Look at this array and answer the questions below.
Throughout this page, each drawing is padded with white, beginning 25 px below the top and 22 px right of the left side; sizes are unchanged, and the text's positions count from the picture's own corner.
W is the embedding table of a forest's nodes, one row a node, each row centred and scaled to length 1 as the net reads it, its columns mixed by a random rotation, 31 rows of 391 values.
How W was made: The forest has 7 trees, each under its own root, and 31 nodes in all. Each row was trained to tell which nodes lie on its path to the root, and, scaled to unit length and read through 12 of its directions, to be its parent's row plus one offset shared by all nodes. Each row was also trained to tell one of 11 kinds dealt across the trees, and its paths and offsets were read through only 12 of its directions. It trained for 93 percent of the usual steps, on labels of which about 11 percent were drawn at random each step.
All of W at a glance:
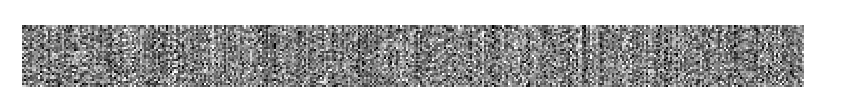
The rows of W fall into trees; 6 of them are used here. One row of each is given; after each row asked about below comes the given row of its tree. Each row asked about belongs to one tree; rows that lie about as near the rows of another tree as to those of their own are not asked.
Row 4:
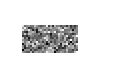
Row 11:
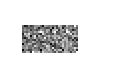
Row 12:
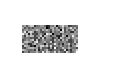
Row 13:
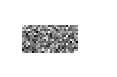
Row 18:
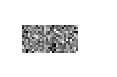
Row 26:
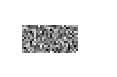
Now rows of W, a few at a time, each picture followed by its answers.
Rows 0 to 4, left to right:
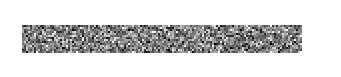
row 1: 26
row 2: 13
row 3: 26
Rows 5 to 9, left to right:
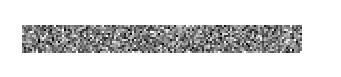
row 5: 11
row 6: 4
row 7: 13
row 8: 26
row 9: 11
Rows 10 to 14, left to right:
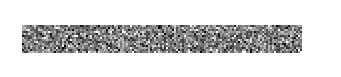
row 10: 11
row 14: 26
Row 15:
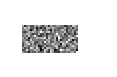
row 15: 4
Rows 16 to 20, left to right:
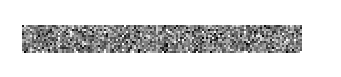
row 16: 26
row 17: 13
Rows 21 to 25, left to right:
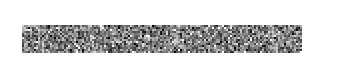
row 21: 12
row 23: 11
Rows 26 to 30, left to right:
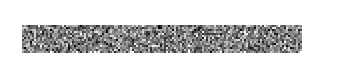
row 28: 12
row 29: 4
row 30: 13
